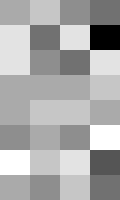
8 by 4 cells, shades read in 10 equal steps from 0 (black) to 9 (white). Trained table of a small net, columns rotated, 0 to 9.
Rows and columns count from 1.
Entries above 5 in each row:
2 2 2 4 4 2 3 2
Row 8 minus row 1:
0 -2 2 0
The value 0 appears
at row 2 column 4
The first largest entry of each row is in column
2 1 1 4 2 4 1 3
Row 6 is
5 6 5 9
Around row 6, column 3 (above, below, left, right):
7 8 6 9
